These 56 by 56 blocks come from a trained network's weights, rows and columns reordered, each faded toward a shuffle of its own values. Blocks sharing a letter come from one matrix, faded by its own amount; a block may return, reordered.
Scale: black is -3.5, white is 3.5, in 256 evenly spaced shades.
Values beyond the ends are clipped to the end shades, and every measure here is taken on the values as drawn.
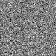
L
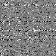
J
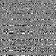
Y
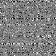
J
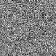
L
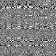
Y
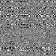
Y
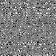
J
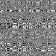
Y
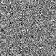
L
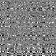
Y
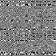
Y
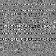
Y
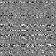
Y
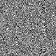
L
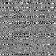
Y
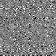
J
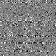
J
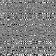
Y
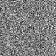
L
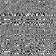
Y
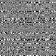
Y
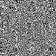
L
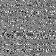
J
